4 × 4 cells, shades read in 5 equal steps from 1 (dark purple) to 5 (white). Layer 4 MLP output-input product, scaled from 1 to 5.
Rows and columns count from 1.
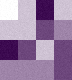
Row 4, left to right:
3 3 3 2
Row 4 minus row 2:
-1 -1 1 -1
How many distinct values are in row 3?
3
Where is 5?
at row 1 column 1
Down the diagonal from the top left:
5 4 4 2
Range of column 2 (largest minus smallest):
2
